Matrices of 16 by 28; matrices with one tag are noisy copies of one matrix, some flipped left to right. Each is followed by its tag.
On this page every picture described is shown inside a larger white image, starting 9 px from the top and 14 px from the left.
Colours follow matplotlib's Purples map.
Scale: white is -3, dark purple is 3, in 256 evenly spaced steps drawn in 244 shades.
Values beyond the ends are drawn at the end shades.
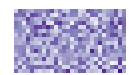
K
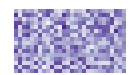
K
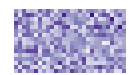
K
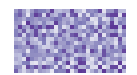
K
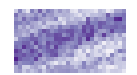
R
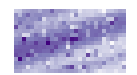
R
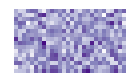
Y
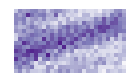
R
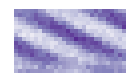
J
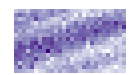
R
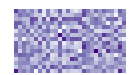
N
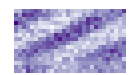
J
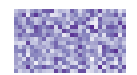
K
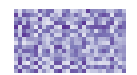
K
